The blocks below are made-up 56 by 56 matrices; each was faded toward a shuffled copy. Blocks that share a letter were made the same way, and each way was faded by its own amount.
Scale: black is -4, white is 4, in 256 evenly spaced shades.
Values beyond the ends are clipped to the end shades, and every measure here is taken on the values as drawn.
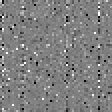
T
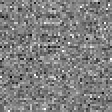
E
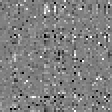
T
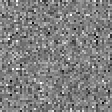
E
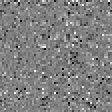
T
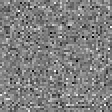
E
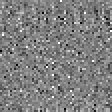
E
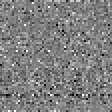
E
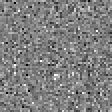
E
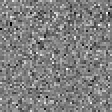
E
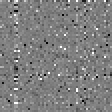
T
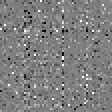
T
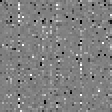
T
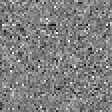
E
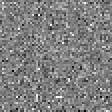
E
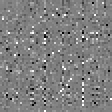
T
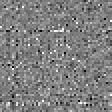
E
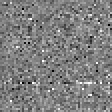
E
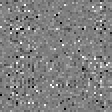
T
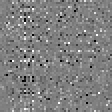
T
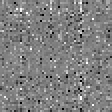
T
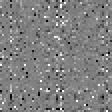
T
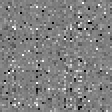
T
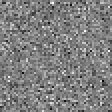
E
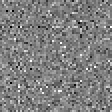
E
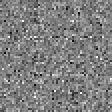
E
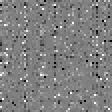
T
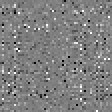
T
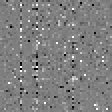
T
